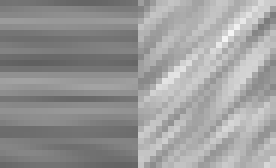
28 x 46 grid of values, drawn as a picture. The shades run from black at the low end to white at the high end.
It is made of 1 by 2 panels. Panel 1,1: middling, streaked across. Panel 1,2: high, slanting up to the right.
